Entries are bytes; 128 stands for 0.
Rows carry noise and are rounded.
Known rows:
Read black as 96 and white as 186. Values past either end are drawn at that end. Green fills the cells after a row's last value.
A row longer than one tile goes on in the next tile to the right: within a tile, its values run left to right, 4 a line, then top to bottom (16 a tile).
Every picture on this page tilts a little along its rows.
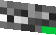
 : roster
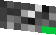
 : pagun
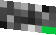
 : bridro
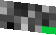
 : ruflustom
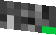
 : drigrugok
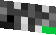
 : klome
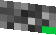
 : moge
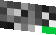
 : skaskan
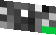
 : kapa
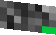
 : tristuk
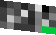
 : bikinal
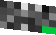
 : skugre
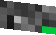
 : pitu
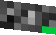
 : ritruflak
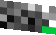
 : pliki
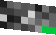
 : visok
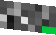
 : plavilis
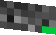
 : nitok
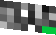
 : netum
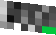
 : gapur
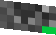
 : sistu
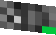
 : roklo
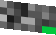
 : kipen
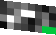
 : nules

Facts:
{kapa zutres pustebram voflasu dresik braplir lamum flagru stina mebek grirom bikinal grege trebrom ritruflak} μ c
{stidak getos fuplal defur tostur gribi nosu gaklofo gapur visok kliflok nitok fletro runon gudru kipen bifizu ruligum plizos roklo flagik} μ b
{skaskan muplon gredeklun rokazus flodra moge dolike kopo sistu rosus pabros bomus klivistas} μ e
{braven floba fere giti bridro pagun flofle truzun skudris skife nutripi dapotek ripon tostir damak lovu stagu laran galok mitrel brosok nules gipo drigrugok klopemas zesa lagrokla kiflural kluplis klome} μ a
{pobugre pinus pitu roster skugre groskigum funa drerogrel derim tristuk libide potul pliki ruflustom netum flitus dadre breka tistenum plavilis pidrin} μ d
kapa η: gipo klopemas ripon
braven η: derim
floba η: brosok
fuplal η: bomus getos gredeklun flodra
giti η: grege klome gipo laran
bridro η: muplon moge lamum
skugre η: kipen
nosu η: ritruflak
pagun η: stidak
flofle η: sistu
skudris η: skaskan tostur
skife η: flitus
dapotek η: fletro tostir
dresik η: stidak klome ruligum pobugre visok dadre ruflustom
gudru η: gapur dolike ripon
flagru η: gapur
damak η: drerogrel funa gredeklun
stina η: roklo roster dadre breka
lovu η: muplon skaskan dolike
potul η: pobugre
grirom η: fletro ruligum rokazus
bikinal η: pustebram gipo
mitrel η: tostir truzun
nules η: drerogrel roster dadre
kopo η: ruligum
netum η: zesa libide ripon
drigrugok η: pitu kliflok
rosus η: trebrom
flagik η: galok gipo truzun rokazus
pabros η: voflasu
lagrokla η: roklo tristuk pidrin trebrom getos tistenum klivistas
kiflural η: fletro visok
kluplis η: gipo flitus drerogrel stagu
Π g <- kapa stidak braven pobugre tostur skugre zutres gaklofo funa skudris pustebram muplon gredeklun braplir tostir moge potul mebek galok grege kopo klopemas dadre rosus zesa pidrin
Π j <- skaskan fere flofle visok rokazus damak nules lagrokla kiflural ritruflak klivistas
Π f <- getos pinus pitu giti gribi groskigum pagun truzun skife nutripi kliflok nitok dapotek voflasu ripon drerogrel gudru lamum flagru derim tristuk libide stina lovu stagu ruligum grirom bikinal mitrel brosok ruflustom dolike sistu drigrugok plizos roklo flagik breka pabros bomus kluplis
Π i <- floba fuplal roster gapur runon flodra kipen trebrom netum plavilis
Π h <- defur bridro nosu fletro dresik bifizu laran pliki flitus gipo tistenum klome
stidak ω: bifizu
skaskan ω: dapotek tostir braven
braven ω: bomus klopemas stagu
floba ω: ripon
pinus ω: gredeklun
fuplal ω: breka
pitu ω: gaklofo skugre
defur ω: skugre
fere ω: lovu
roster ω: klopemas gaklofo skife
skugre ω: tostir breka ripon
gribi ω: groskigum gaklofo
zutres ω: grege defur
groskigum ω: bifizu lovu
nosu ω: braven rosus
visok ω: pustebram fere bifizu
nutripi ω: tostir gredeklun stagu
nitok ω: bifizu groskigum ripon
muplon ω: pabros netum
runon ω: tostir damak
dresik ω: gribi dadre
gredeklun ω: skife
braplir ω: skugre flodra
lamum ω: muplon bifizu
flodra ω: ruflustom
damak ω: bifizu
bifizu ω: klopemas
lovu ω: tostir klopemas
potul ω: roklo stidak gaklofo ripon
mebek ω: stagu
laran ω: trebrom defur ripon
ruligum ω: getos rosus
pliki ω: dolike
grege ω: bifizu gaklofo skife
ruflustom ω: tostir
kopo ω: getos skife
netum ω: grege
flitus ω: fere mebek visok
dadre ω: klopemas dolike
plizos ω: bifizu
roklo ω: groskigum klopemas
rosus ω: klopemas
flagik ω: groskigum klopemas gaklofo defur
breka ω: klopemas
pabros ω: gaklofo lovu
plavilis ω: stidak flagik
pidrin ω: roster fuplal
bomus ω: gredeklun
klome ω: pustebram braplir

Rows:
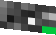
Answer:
gaklofo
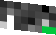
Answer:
mitrel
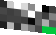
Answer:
dresik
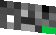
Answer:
pabros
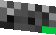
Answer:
tistenum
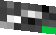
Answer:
stina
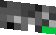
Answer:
lamum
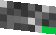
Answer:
stagu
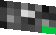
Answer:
flofle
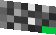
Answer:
gredeklun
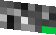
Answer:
runon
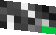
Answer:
kiflural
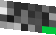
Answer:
ripon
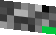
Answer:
braven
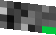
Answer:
braplir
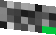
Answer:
fletro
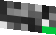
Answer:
rosus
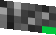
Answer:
zutres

